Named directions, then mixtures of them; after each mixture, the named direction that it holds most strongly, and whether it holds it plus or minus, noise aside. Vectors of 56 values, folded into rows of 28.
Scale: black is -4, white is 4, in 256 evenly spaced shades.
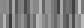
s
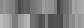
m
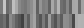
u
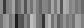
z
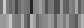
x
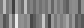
z, minus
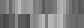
m, minus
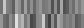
z, minus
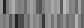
z, plus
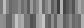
z, minus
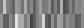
z, minus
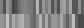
u, minus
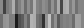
z, plus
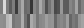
x, plus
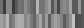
u, minus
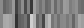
z, plus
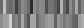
x, plus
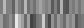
z, minus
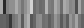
x, minus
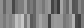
u, minus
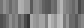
m, minus
